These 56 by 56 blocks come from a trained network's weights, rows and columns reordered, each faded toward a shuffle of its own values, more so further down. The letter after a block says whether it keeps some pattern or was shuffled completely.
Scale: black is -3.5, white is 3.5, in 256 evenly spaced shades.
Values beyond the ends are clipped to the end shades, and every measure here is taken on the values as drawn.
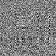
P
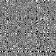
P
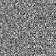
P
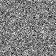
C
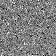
C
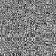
P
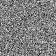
C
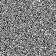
C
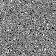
C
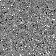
C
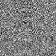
P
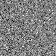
C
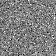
C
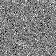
C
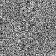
P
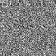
P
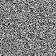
P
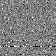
P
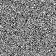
C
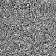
P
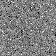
C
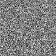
P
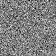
C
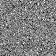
C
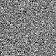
P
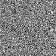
P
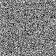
C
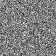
C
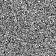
C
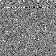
P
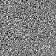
P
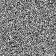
C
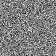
C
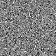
P
